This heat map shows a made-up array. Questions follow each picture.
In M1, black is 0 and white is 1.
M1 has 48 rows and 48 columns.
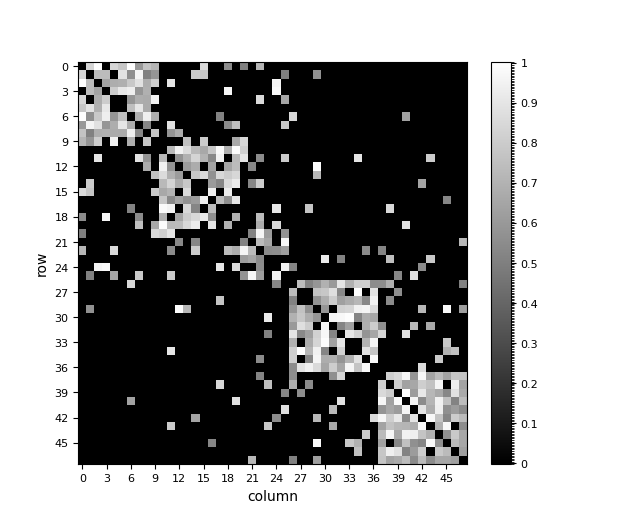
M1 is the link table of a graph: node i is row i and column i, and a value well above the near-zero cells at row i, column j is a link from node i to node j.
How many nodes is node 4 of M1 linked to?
9
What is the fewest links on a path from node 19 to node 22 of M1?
1
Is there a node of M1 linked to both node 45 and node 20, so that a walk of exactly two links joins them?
no
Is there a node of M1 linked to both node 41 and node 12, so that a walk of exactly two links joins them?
no
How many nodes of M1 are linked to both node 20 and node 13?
3
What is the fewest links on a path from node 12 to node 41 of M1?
3
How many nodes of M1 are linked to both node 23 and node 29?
2
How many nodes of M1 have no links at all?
0
